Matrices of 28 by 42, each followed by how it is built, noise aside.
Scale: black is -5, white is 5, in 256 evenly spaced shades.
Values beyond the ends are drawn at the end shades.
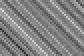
Toeplitz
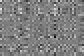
low rank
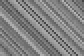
Toeplitz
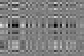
low rank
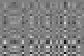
low rank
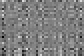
low rank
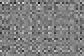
low rank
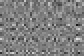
low rank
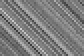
Toeplitz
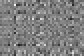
low rank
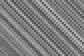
Toeplitz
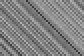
Toeplitz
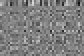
low rank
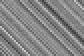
Toeplitz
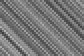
Toeplitz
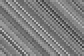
Toeplitz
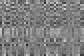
low rank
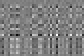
low rank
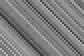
Toeplitz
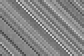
Toeplitz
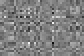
low rank
